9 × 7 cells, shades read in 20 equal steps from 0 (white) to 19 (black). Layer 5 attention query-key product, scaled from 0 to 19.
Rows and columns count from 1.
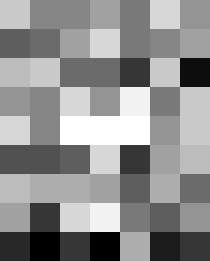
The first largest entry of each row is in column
5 1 7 6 2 5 5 2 2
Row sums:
50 59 68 43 24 68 53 56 107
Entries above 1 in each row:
7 7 7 6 4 7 7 6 7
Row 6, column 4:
3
